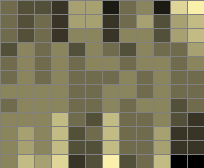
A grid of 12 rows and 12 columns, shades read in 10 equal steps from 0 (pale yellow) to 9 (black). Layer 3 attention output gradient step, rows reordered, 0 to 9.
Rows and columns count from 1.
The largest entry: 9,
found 2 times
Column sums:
56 50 54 48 60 56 50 59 53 53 62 56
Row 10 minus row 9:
0 -1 0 0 1 -1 0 0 0 -1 1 0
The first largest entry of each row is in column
7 4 4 1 1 1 5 11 12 11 11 11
